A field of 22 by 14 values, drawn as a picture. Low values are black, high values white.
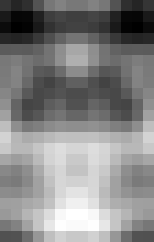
The bottom middle is the ninth with the highest average. No row or column stands out. No lone cell stands out from its neighbours. The left and right halves mirror each other.
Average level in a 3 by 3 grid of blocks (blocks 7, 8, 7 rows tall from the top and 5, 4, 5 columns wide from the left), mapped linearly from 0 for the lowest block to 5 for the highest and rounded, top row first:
010
222
353
